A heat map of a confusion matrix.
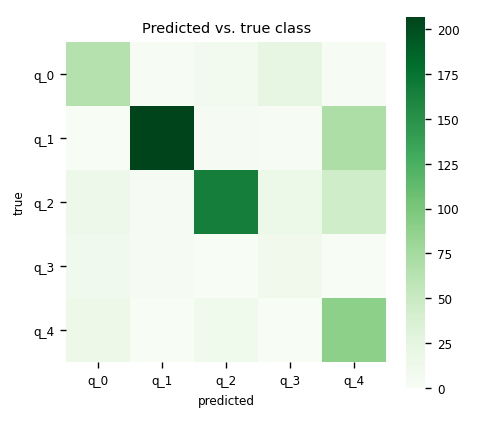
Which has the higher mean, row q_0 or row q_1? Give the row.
q_1
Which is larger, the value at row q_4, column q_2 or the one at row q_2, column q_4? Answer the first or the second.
the second
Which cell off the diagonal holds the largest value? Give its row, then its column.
q_1, q_4
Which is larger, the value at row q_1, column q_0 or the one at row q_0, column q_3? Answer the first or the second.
the second
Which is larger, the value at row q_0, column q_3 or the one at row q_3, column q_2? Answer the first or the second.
the first
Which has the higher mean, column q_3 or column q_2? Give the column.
q_2
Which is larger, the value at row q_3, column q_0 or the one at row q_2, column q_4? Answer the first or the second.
the second
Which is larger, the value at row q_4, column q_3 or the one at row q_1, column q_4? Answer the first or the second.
the second
